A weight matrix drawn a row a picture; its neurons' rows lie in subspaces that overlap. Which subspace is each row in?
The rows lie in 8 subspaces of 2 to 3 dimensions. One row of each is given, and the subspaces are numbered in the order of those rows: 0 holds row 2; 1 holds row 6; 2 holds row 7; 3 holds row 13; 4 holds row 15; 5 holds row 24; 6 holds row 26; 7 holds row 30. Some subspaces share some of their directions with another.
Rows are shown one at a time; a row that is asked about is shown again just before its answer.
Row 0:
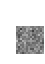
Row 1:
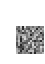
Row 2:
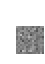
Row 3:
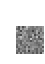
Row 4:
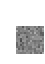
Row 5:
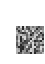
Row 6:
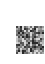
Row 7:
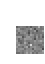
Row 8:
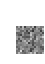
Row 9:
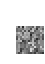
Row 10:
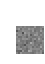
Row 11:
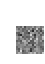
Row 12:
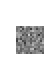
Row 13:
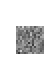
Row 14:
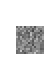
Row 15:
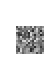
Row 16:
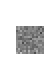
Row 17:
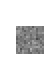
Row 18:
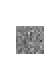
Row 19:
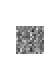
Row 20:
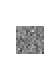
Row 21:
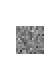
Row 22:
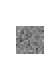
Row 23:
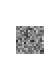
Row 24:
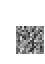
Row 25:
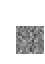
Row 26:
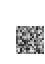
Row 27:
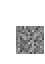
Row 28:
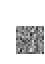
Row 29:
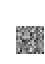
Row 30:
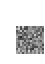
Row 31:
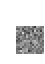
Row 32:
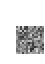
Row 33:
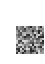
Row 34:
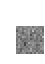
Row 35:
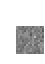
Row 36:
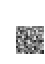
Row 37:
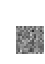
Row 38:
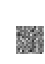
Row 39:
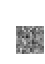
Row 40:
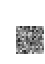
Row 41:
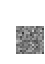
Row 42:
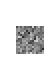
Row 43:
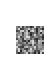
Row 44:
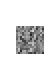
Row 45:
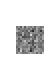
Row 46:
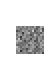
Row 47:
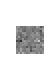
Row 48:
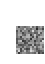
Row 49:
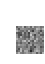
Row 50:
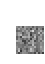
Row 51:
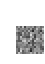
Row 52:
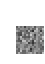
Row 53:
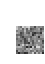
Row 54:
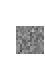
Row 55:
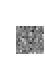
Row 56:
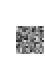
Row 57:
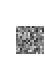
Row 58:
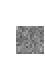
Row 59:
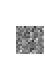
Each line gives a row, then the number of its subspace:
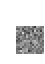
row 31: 1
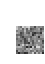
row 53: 3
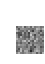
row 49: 4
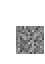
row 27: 5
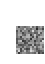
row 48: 6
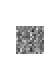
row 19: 6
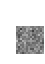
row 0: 2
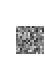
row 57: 4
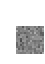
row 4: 5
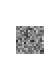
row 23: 2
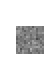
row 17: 1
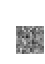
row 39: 1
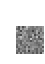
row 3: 7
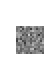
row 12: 2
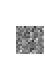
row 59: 6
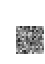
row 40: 4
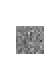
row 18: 2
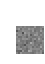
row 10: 1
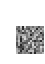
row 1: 5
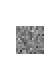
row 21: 4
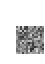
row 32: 7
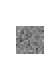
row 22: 0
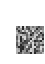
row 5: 5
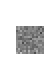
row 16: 7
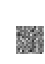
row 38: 0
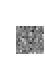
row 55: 4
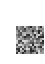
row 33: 6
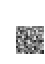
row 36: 2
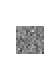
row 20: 0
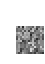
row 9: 7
